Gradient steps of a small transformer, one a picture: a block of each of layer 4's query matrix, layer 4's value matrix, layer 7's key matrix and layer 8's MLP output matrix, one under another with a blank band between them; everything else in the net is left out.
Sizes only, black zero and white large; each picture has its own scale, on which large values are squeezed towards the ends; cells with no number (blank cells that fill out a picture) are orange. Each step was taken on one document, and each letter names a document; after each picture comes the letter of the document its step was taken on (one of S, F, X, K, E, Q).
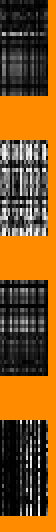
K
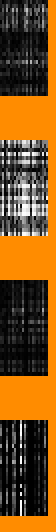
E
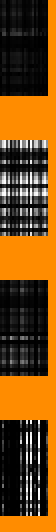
K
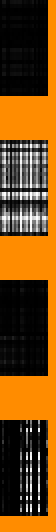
K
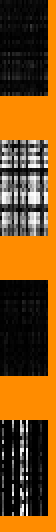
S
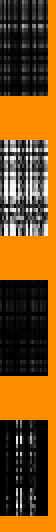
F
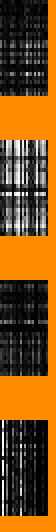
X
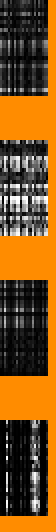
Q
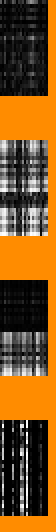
S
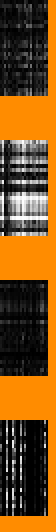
E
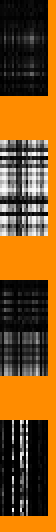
S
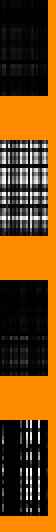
K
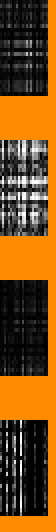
E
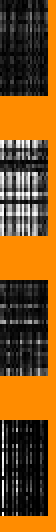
X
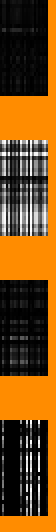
K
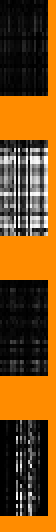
F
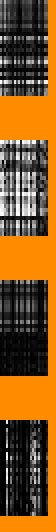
Q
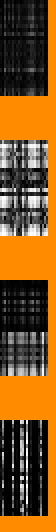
S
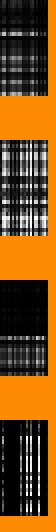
K
